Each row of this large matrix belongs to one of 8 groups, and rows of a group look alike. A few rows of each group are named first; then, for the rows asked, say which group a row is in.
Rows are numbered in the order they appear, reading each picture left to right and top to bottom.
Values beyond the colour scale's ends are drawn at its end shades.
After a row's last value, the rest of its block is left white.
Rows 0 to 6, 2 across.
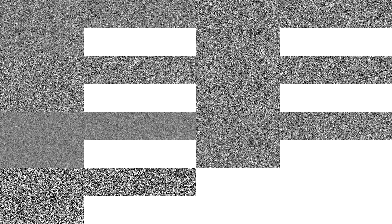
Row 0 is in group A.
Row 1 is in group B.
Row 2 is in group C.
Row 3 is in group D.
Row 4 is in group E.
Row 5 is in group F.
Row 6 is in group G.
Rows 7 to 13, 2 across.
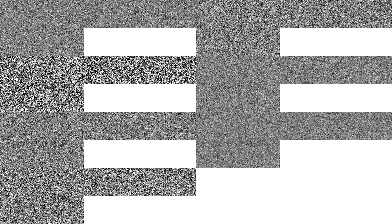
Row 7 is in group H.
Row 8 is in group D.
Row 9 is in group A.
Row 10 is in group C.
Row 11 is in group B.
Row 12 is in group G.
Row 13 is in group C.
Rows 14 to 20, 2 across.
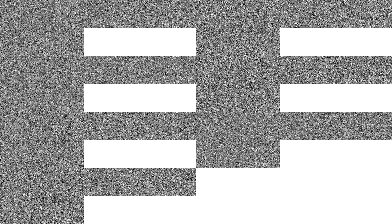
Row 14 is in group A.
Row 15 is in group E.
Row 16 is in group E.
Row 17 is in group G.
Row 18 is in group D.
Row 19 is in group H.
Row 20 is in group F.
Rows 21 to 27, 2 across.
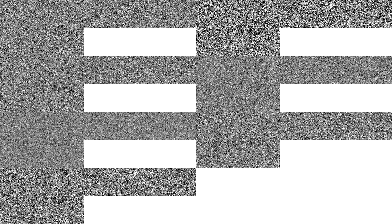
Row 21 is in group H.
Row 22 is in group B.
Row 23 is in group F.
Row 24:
D
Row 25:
E
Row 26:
G
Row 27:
B
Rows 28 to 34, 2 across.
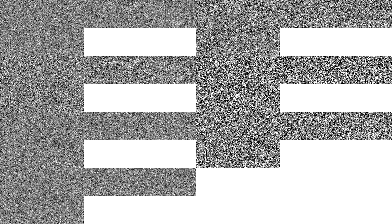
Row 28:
C
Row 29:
G
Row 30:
C
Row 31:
A
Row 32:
F
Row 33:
C
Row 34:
G
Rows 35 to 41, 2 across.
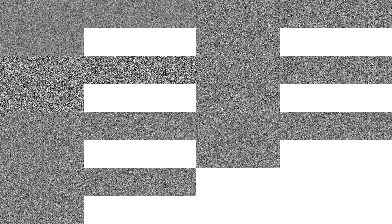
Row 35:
G
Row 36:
A
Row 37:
H
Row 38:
A
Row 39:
C
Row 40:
G
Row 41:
H
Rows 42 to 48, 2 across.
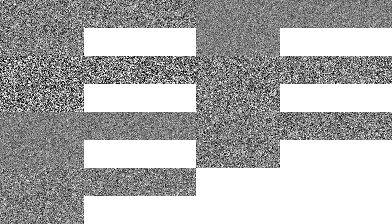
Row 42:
B
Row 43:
C
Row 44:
G
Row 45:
F
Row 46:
A
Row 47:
A
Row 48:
E
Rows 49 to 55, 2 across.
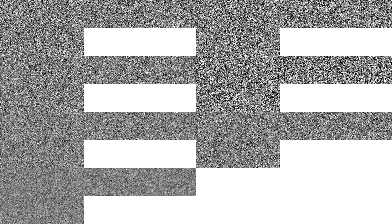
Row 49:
C
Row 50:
C
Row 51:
D
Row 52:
A
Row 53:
D
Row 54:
G
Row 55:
B
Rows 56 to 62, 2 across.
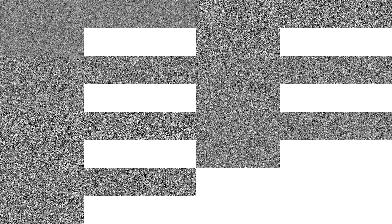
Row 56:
D
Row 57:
D
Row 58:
B
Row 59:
F
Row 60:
D
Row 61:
C
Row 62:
H
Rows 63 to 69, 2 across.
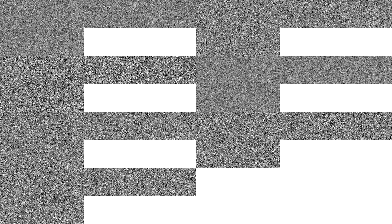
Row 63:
B
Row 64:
C
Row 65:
D
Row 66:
A
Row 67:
E
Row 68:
H
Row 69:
F
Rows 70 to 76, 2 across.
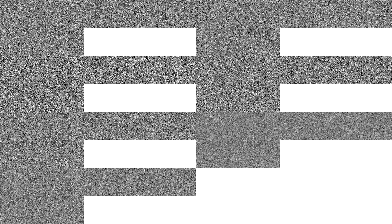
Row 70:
H
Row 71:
F
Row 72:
E
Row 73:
H
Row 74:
B
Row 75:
B
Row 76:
D
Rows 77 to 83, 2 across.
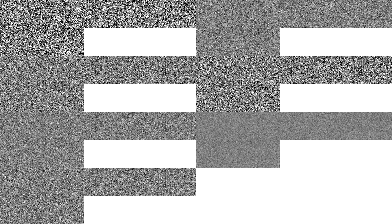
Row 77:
D
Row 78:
B
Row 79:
H
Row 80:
H
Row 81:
H
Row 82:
G
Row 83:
H
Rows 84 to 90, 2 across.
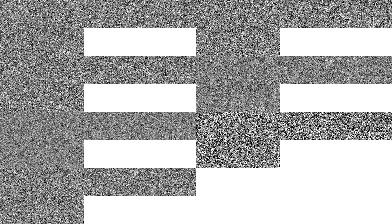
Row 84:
D
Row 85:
C
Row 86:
H
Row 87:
B
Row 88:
A
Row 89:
G
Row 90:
B
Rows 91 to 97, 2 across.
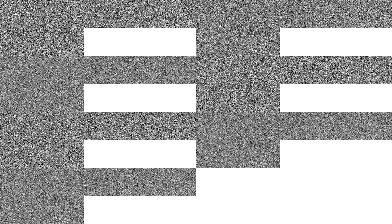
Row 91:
E
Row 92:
F
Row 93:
H
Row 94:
C
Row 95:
A
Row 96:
F
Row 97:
F
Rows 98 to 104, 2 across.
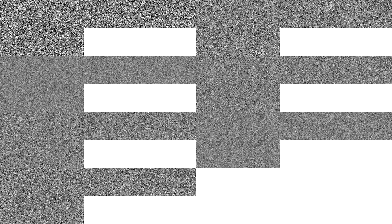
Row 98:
G
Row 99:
B
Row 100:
F
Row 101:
D
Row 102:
A
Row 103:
B
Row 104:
G
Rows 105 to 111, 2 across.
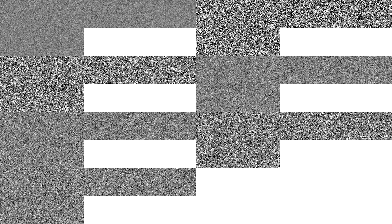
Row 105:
C
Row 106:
H
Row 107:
B
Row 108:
A
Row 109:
H
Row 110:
G
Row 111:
D
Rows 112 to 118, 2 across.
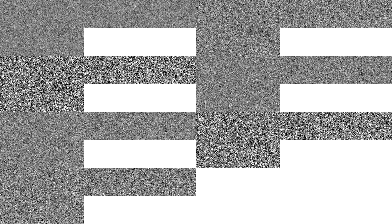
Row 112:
B
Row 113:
F
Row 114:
F
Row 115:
H
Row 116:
H
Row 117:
F
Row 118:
A
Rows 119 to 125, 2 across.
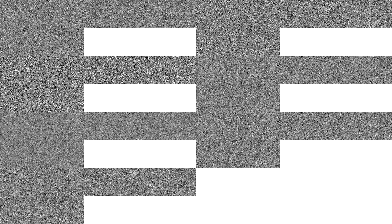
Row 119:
H
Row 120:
C
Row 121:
E
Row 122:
D
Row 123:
D
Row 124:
D
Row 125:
B
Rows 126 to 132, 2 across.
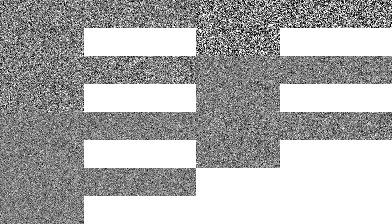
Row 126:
G
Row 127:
H
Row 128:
C
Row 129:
H
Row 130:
A
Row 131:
D
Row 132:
D
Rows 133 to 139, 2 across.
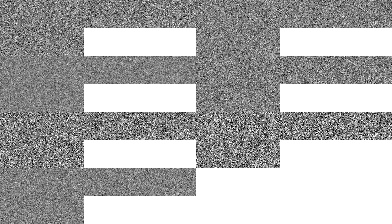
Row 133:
A
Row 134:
D
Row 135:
C
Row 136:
A
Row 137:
H
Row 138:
D
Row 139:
E
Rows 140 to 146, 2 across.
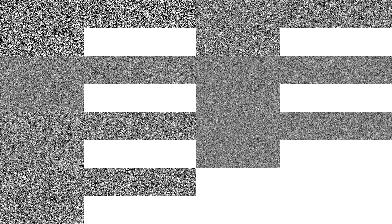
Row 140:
F
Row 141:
H
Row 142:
C
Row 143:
B
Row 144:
D
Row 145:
H
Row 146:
G
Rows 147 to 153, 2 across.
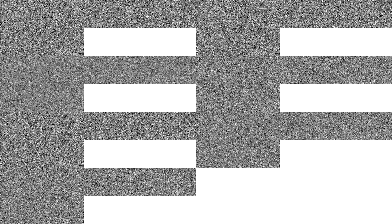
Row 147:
D
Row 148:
D
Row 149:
G
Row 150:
E
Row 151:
D
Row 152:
F
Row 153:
C
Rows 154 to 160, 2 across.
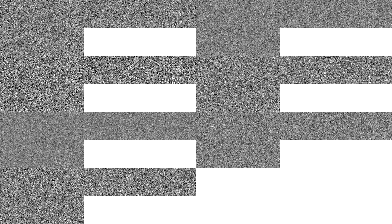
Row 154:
A
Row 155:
A
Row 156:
A
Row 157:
G
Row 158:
F
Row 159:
E
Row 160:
D
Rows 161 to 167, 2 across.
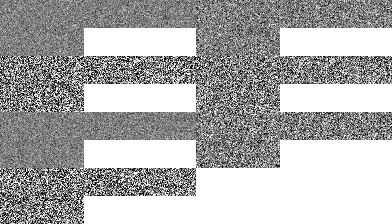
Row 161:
H
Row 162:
F
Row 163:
C
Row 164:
C
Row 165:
G
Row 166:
D
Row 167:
E
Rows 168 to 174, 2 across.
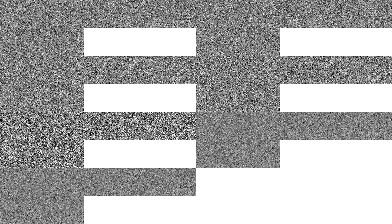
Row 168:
G
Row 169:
A
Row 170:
C
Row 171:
C
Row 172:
F
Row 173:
A
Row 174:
G
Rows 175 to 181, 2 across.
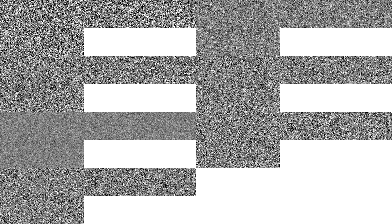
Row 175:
C
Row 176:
B
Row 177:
G
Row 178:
E
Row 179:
G
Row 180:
C
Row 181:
H
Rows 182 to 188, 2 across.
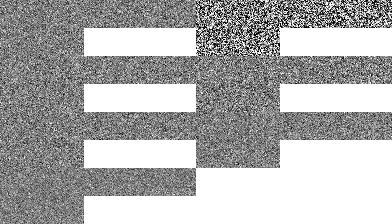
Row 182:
H
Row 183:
B
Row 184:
D
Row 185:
E
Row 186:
H
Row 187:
A
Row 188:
G
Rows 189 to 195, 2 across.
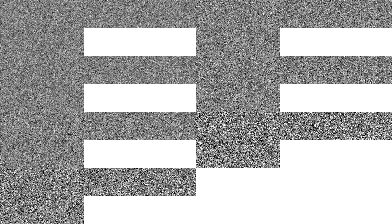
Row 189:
D
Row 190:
A
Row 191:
A
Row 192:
A
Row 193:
D
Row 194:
E
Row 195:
A
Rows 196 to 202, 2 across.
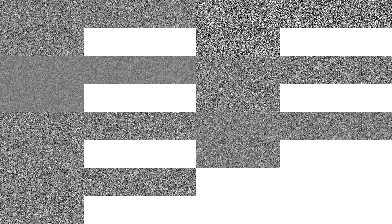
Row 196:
E
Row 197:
D
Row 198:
C
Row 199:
H
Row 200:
E
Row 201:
H
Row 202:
B
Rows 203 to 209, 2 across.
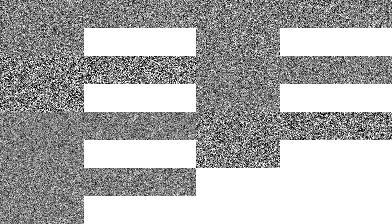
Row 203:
F
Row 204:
C
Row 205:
A
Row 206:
E
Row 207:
B
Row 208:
H
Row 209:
C
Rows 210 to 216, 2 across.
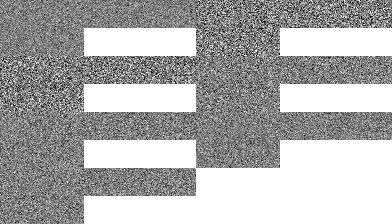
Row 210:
C
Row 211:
E
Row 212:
G
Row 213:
E
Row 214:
D
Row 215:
G
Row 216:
A
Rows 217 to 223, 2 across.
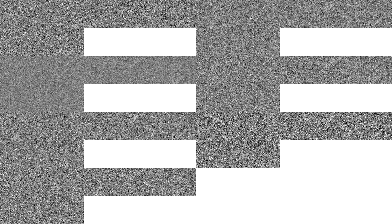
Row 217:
H
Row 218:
B
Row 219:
C
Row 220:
C
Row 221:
B
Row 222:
B
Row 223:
C
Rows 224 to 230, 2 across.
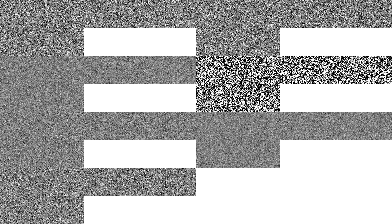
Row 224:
E
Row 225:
H
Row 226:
C
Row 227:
D
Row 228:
H
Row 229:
D
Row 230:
H
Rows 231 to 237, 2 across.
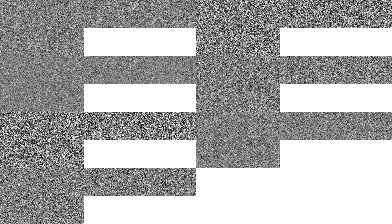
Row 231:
B
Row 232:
H
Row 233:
C
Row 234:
F
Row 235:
A
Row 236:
G
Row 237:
H
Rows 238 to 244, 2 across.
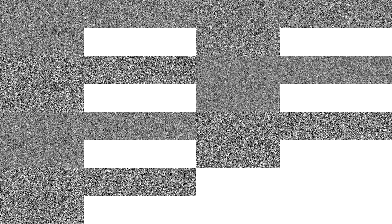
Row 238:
F
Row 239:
B
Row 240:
G
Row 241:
G
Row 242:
E
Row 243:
F
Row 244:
D
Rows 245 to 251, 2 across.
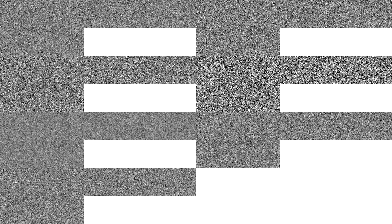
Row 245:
A
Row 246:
C
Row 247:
G
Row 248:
D
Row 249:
B
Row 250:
G
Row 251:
E
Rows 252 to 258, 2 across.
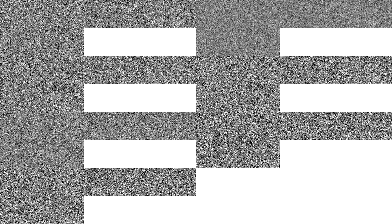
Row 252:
C
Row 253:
C
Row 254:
F
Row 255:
C
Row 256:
A
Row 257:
G
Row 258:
A
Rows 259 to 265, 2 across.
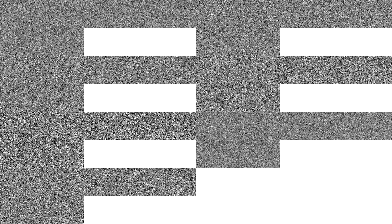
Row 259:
G
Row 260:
E
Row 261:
D
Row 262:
A
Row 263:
G
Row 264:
E
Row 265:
C
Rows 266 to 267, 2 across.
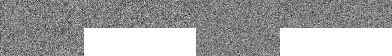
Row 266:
D
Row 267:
A
